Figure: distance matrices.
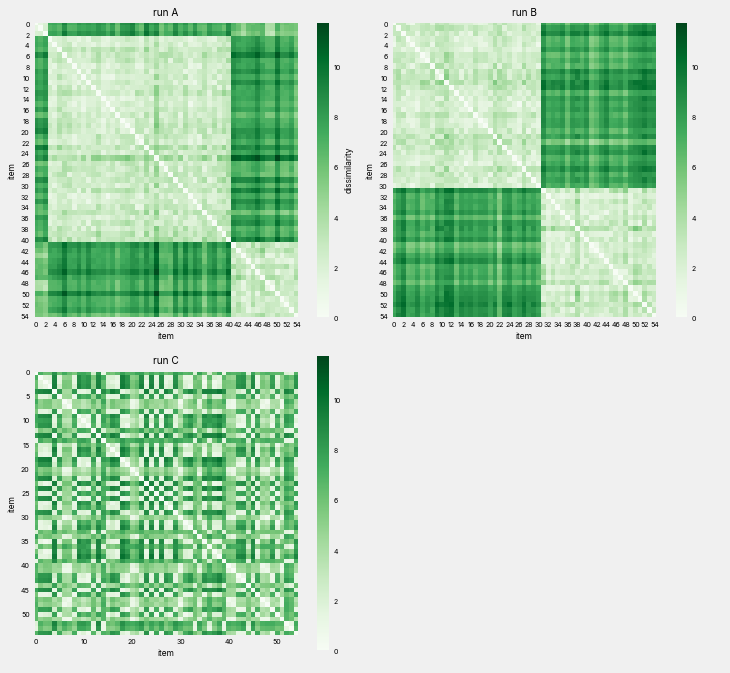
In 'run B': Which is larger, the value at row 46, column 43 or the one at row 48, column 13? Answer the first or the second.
the second
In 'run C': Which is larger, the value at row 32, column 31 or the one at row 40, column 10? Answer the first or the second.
the second
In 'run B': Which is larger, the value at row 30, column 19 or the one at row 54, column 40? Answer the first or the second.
the second
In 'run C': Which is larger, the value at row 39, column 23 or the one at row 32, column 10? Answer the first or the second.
the second
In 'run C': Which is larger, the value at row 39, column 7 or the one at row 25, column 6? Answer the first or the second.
the first
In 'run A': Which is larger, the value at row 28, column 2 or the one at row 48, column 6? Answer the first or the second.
the second
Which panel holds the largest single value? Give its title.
run A
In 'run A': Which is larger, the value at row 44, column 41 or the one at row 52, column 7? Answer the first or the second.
the second
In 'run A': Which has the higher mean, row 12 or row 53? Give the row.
53
